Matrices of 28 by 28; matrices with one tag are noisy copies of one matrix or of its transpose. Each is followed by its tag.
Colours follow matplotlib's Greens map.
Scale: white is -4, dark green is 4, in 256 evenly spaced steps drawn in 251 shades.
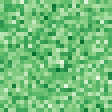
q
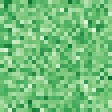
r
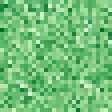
r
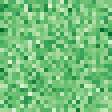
r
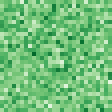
q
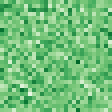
r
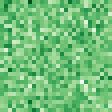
r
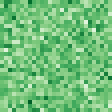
r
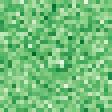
q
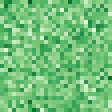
r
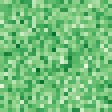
q
